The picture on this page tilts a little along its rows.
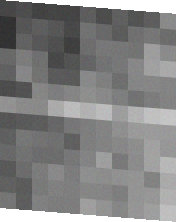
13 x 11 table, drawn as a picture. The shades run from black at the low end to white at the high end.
Odd lines: row 7. Grain: streaks across. Ninth with the lowest average: top left. Slope: up to the bottom right.
